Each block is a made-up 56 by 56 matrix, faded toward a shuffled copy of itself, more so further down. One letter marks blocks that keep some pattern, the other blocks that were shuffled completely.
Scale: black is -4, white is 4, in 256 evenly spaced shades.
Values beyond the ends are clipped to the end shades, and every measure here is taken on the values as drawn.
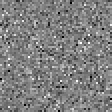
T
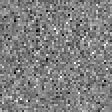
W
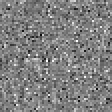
W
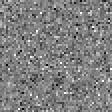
T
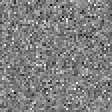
T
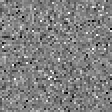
W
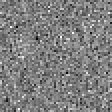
W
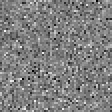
T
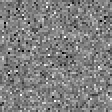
T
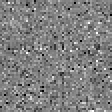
W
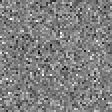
T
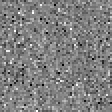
W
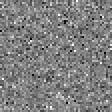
W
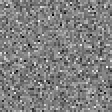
T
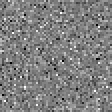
W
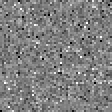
W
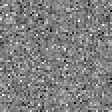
W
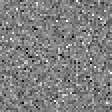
T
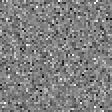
T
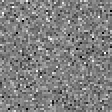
T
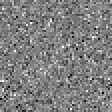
T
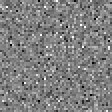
T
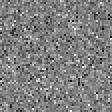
W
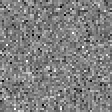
W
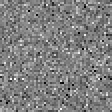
W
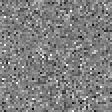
W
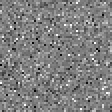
T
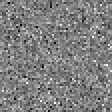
T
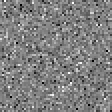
T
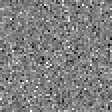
W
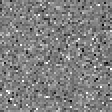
T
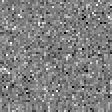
W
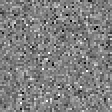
W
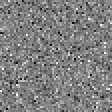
T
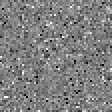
W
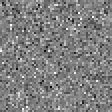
T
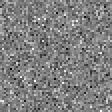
T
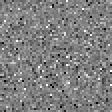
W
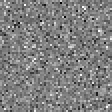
T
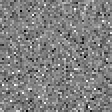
T
